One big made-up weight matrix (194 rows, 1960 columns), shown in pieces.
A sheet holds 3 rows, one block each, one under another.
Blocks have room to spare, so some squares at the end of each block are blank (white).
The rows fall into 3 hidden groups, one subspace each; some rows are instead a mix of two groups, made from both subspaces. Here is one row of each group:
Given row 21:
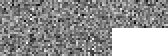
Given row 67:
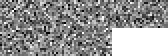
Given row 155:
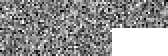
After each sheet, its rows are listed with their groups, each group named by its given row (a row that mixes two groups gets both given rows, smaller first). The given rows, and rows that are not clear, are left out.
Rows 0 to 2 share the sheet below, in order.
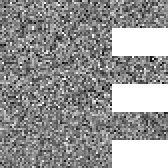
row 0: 67
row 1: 21 and 155
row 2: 155
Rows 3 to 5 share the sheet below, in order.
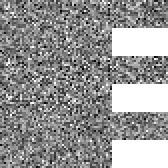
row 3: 155
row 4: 155
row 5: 67
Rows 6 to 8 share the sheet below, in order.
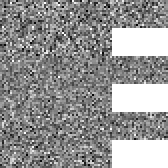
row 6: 67
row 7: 21
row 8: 21
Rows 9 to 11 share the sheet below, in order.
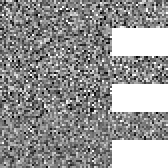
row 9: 21 and 155
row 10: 21
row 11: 21
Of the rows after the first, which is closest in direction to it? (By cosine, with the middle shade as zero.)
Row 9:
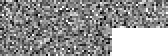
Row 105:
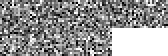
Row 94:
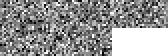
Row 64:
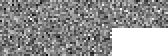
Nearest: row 64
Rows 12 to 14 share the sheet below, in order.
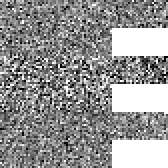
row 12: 155
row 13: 155
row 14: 155
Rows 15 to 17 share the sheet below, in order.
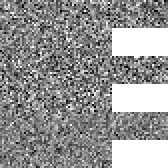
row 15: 155
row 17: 21 and 67
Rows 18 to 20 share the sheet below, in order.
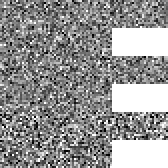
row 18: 67
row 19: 155
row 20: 155
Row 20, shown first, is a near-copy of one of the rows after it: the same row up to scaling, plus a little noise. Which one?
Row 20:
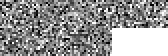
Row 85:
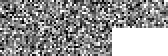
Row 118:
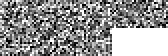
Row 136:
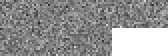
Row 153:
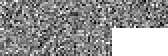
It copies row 136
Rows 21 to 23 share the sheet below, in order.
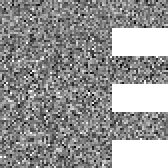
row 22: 21
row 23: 67
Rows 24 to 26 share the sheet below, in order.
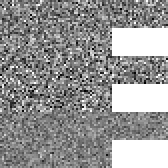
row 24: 21
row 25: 21
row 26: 67 and 155
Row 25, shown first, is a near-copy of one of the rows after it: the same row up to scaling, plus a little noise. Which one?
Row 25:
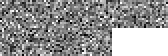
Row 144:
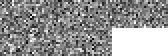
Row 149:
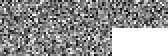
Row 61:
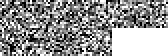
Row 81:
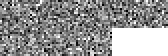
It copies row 61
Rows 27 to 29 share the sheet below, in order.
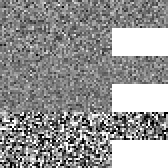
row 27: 67
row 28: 21
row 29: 155
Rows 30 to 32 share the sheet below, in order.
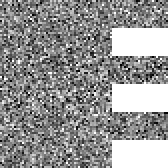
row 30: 21
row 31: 21 and 67
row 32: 67 and 155
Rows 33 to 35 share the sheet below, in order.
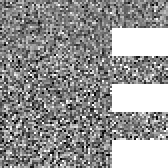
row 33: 67 and 155
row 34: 21
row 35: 155
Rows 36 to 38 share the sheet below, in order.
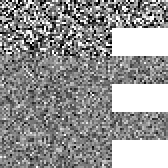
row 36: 67
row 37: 21 and 155
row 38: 67
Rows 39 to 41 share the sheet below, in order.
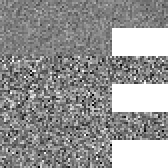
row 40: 21
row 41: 21 and 155
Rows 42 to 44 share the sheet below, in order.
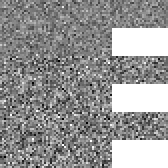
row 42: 67
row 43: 67
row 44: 67
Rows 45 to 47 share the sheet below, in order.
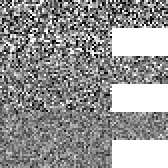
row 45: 21
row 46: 21
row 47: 155
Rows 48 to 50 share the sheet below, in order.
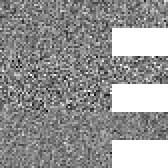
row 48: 155
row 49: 21
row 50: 155
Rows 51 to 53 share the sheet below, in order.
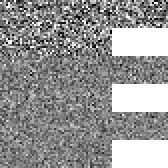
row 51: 155
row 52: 21
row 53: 21 and 155
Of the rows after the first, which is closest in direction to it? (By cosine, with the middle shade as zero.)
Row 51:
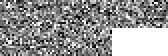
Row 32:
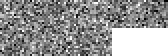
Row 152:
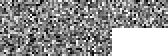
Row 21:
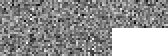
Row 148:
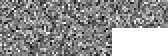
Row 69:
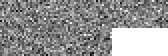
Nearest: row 32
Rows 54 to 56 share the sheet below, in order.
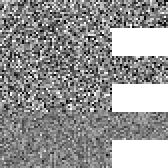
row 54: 21 and 155
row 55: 21
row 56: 67 and 155
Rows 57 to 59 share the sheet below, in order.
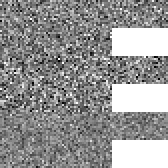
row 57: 21
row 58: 67 and 155
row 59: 67
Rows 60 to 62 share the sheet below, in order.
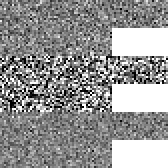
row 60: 21
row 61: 21
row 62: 21
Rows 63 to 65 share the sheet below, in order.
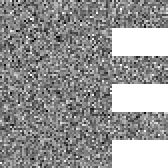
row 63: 21 and 67
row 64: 21
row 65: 155
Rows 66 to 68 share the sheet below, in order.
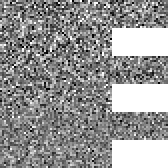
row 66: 67
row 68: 21
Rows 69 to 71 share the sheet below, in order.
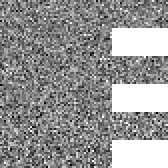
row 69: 21
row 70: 155
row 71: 21
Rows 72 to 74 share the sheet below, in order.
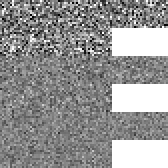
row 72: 21
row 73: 67
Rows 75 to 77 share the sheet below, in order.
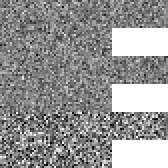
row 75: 67
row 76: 155
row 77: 67
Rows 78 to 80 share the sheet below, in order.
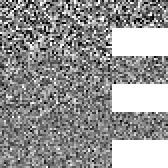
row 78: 67
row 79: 155
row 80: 21
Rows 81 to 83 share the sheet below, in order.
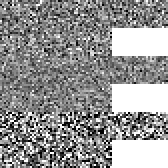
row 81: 21
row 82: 21
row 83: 67
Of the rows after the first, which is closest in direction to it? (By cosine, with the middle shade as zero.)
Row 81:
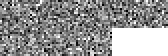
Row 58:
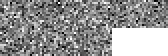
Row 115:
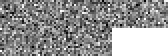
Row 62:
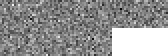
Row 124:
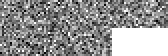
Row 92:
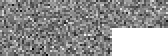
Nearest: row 62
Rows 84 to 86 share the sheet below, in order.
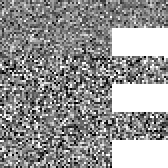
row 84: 21
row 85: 155
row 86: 155
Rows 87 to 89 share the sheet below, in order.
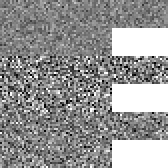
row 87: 67
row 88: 21
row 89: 21
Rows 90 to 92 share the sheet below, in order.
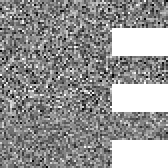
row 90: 155
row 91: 21
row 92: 21
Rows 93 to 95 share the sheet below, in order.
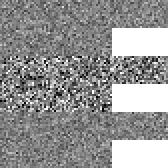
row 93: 67
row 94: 67
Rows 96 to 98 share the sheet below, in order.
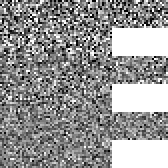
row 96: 21
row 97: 155
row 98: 21 and 155
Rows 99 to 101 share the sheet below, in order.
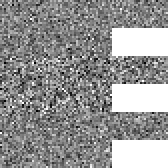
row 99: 21
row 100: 67
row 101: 21 and 67
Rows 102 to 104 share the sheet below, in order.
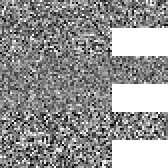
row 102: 21
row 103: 21
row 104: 67
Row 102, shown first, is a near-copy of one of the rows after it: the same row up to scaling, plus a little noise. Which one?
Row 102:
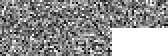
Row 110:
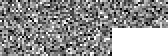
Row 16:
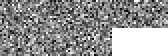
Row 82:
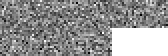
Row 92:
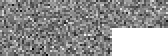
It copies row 82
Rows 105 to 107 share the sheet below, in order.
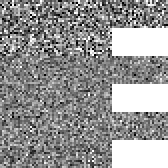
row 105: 21
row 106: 21 and 155
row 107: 21
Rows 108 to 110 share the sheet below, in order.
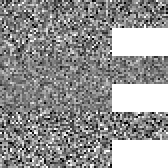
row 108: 21
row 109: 155
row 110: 21
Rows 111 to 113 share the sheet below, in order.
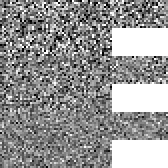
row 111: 67
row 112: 155
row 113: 21
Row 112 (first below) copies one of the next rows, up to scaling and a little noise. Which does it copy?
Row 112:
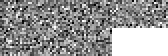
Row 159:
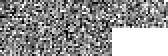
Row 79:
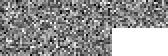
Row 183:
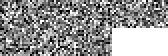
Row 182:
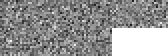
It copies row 182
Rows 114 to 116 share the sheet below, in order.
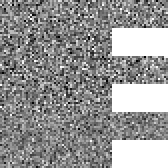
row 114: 21
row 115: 155
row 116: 67
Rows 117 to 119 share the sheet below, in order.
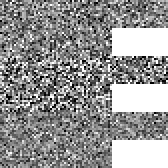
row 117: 67
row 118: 155
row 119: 155
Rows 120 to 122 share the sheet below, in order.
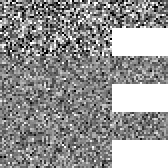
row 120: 67
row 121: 67
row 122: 67
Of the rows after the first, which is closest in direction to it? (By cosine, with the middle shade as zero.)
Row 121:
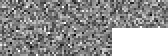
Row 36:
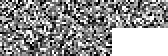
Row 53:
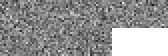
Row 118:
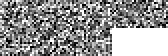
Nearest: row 36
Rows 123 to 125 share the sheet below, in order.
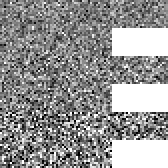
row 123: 67
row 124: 21 and 67
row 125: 67
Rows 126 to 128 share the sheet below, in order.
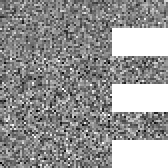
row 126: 155
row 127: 67
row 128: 155
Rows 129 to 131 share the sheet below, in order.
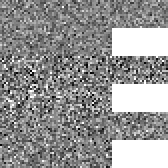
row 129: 67
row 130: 21
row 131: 67
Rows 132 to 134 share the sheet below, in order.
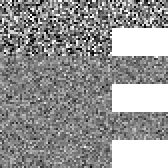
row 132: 21
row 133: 155
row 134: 21
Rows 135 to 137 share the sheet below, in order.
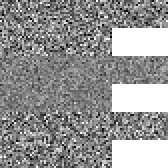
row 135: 21
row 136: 155
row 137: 67
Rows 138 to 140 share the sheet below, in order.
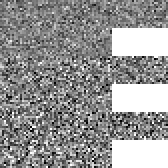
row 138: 155
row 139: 155
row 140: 21
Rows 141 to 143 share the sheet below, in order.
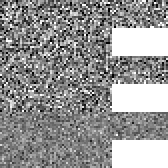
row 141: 155
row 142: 21
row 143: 67
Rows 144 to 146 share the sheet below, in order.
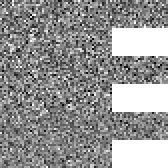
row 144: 21
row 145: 21
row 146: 21
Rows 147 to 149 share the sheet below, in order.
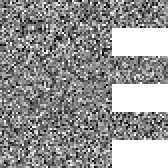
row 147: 67
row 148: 67
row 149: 21
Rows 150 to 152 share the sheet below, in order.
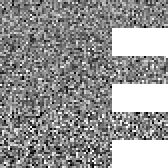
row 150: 21
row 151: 155
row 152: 21
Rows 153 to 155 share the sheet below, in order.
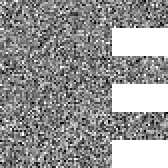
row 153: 155
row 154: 155
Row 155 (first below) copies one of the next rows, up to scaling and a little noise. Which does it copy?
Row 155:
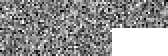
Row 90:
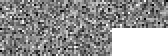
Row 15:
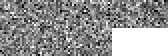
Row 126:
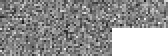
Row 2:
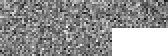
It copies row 90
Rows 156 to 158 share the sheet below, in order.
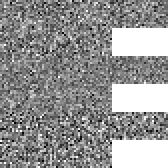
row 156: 67
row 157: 21
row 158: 67 and 155
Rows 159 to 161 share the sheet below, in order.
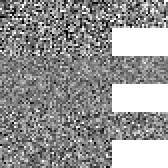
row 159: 155
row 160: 67 and 155
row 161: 67
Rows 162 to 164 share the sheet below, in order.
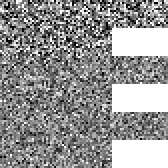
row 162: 155
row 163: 67
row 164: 67
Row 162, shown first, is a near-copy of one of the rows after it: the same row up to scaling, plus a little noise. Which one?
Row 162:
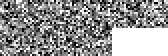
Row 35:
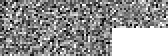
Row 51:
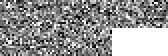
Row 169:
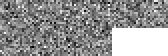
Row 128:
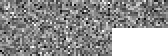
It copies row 169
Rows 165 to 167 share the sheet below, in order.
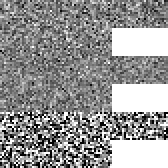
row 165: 155
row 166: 67
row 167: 21 and 155
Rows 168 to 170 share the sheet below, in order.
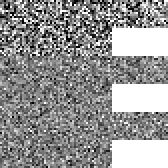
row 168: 155
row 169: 155
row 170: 21
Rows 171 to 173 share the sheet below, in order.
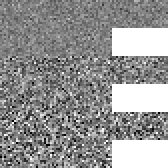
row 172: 67
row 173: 67
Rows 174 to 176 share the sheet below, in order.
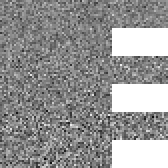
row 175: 21
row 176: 67 and 155
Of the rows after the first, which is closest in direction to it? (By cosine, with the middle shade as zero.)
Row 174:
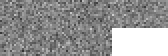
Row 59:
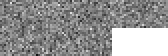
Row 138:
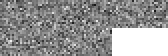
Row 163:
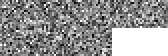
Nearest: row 59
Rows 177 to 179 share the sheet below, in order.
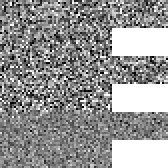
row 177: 21 and 67
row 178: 21
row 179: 21
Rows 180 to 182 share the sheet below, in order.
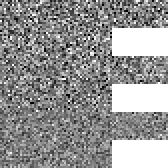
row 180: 21
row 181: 67 and 155
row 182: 155
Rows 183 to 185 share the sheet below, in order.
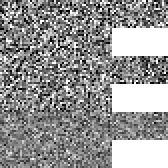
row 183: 155
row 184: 155
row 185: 155
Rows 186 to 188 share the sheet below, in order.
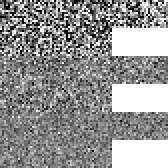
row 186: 155
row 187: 67
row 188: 21
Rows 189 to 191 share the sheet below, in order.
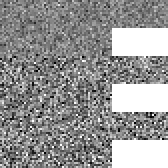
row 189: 67
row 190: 67 and 155
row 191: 21 and 155
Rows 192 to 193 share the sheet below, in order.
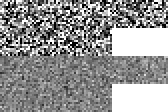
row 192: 155
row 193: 155
